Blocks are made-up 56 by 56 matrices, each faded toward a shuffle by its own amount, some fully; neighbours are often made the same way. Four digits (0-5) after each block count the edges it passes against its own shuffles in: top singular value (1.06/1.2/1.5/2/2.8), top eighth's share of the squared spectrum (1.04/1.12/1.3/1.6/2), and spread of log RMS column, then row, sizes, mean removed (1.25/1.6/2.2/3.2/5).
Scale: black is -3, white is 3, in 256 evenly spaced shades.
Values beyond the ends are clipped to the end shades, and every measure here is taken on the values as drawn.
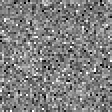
1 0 0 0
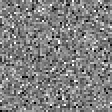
1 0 0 0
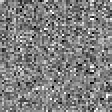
3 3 1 1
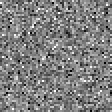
0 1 0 0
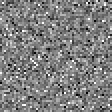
0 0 0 0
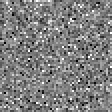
0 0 0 0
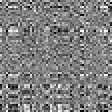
4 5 3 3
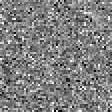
2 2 0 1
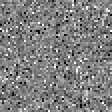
1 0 0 0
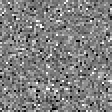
2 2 0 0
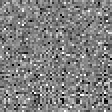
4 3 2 1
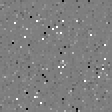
1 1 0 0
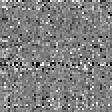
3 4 1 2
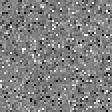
2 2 0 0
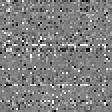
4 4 1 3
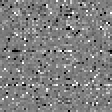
3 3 0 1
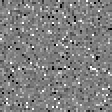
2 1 0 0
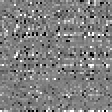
4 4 2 3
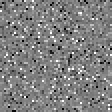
0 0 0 0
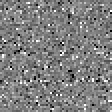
1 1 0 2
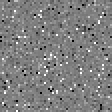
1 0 0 0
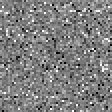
0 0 0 1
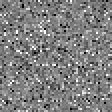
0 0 0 0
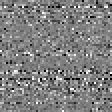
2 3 0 3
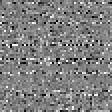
2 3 0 3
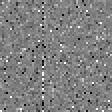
2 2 1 0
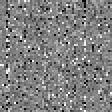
1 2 2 0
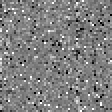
1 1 0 0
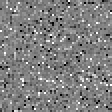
0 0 0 0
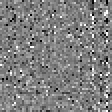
2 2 2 0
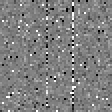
3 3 2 0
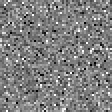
1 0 0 0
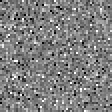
1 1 0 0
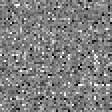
1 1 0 2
